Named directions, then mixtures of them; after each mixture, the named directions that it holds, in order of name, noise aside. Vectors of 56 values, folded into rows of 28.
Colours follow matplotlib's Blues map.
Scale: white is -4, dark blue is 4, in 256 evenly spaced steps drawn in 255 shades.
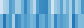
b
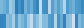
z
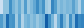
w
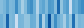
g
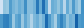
b, w, z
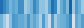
b, g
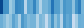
b, w, z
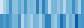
b, w, z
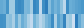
z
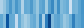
g, w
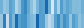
b, g, w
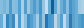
b, w, z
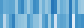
b, g, w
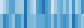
b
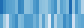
b, g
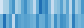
b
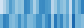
b, g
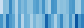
w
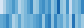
b, g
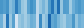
b, g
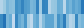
b, z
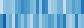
b, z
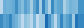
w, z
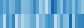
b, w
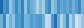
w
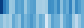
b, w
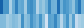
b, g, w
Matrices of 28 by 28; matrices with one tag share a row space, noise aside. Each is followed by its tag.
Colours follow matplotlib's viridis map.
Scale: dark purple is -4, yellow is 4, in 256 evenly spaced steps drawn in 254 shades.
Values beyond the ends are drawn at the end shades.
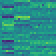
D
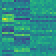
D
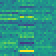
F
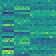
D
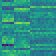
D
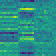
F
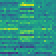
F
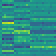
D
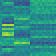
D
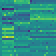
D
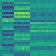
D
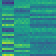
D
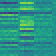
F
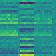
F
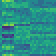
D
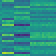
D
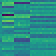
D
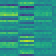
F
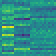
D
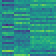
D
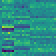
D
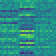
F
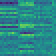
F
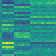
D
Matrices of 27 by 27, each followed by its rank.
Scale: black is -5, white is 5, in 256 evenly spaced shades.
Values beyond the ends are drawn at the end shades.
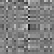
two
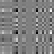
one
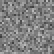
full rank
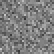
full rank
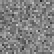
full rank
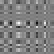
one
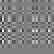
one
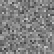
full rank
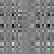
two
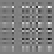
one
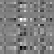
two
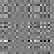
two
